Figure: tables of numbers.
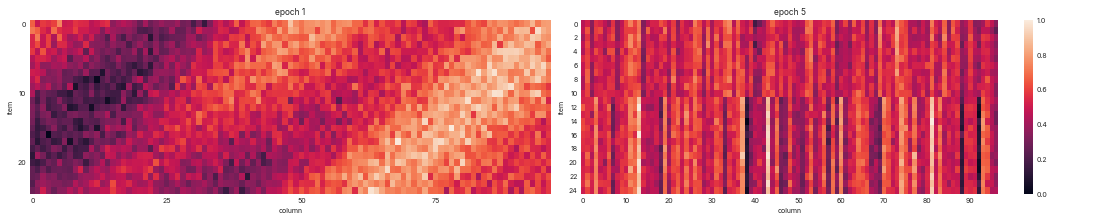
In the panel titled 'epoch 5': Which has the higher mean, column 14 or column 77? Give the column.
77
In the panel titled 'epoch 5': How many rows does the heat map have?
25
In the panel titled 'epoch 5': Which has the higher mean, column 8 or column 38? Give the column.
8
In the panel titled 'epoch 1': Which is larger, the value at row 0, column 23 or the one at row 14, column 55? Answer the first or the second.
the second
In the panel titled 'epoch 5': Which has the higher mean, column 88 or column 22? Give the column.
22
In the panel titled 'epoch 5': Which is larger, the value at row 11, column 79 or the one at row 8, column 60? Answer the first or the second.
the second
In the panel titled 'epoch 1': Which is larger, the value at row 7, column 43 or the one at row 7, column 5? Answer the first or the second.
the first
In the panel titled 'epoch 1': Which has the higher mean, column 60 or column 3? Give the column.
60
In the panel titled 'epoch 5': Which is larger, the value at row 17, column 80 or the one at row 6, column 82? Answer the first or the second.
the first
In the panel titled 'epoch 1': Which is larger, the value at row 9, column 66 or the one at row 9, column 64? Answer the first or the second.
the first
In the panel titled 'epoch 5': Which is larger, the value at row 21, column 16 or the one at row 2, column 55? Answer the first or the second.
the second
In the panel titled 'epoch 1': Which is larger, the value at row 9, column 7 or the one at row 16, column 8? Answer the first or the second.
the first
